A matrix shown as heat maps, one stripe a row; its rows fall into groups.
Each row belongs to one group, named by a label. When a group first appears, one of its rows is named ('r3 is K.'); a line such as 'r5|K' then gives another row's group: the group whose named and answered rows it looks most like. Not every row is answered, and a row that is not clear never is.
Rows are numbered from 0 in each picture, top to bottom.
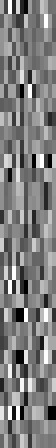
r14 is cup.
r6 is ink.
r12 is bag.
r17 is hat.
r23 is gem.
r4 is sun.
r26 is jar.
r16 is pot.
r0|jar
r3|jar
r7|gem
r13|cup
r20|jar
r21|cup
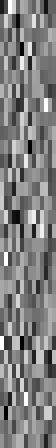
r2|sun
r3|ink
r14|hat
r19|cup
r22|sun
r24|hat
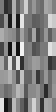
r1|sun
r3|sun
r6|cup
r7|hat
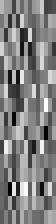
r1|sun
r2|ink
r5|sun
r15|sun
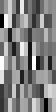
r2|bag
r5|hat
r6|sun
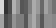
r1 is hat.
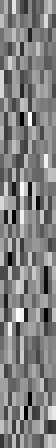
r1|pot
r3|gem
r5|hat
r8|ink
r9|hat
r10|ink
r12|sun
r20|cup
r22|cup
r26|hat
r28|bag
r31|sun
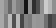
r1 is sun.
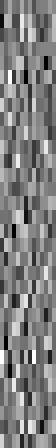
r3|ink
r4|cup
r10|pot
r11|bag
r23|ink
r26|bag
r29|cup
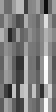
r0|cup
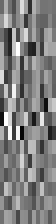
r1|jar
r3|bag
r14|bag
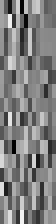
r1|jar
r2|ink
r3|ink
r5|pot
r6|cup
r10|pot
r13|hat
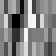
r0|ink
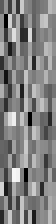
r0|sun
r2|ink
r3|bag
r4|gem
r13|hat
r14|sun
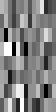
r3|jar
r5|bag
